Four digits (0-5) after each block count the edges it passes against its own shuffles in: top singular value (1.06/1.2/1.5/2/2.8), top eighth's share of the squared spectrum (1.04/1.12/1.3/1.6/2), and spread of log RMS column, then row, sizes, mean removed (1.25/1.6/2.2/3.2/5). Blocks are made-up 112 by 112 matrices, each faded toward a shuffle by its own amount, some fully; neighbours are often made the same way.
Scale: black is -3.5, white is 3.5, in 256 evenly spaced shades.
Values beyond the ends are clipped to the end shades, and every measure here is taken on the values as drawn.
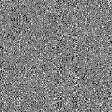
4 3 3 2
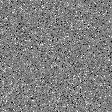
2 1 0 0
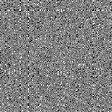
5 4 3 2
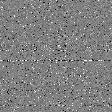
3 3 1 2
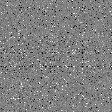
3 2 1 2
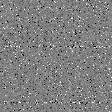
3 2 1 1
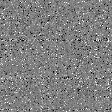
3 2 1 2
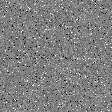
2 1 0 1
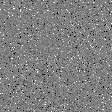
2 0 0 0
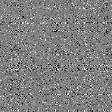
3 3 2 3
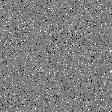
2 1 0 1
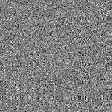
4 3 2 1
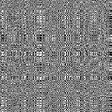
5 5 4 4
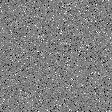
1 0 0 0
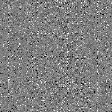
3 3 3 2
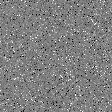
1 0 0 0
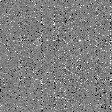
2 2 2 2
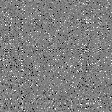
4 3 2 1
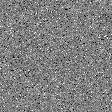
0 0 0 0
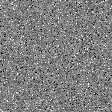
0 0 0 0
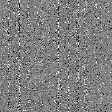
2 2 3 0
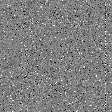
2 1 1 0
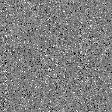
1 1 2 0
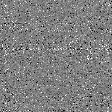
1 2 2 2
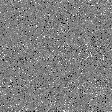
1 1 0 1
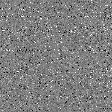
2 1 1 2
